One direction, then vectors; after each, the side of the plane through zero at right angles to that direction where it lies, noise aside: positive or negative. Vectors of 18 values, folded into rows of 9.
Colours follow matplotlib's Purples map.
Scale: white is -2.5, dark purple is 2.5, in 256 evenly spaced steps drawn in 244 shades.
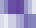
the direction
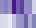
positive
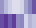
negative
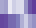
negative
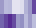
negative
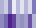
negative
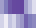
positive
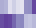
negative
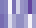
negative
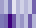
negative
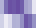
positive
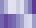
negative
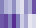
negative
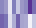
negative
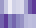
negative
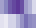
positive
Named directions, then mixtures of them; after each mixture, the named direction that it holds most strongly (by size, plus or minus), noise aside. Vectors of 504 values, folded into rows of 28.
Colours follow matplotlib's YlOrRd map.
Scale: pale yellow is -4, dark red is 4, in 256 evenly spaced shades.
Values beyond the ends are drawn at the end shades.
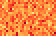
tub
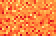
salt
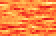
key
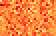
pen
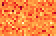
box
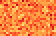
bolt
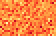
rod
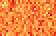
tub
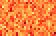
tub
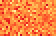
salt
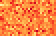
pen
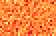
rod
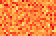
bolt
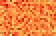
bolt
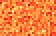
bolt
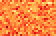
pen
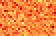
box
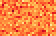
bolt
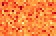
box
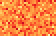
box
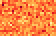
box
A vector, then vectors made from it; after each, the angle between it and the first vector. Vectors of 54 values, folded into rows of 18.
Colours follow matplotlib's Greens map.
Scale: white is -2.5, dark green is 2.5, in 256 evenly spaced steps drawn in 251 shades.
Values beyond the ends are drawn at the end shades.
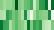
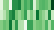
partly aligned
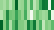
nearly parallel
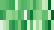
nearly opposite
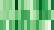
partly aligned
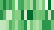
nearly opposite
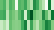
nearly opposite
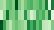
nearly parallel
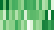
partly opposed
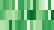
nearly opposite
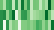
orthogonal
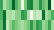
orthogonal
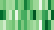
partly opposed
